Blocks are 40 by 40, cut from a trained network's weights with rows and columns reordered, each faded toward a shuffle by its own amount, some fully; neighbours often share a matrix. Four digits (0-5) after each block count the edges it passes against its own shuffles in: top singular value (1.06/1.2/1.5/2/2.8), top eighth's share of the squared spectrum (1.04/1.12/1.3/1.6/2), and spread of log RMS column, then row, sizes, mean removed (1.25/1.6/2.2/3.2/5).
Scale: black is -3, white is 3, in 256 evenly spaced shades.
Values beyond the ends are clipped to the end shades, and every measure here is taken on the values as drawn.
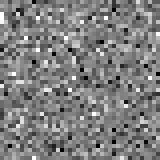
1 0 0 0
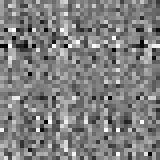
3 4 1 3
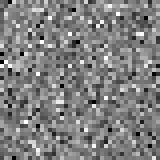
0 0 0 0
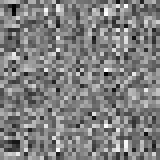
4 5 3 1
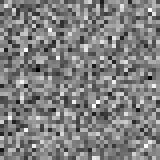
1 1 0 0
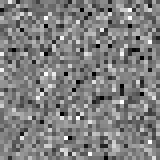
0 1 0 0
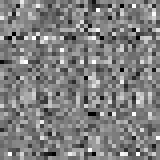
3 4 1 2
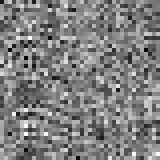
3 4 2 0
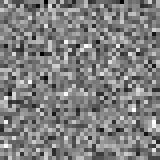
0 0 0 1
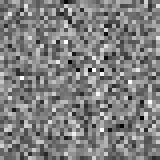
0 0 0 0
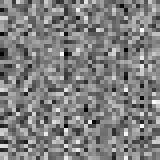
4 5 3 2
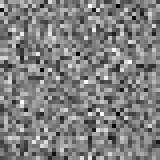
2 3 0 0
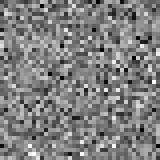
1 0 0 0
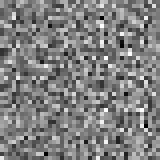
3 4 2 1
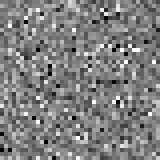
0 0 0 0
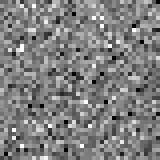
1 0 0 0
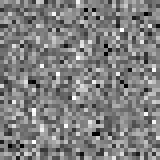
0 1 0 0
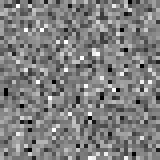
0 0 0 0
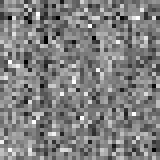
2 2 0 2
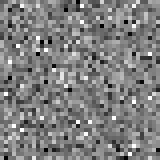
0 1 0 0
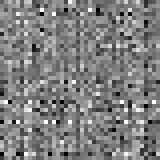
3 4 1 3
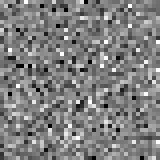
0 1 0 0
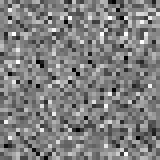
1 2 1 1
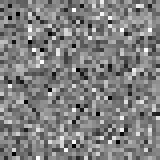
1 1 0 0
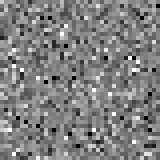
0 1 0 0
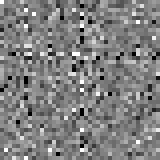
2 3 2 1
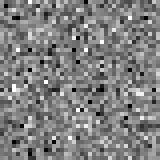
2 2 1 0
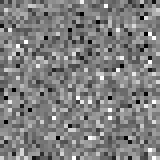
0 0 0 0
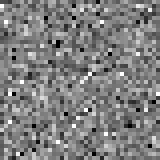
0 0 0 0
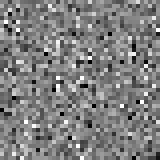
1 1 1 0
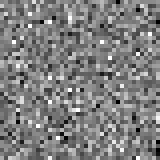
1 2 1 0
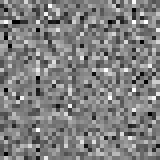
2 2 2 0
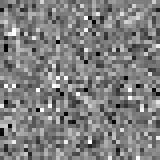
1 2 0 0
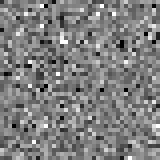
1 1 1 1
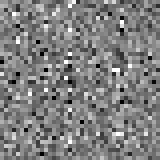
1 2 1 0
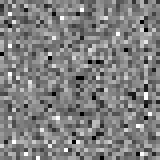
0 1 1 0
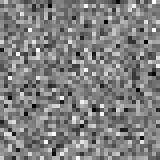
1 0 0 0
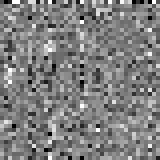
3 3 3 1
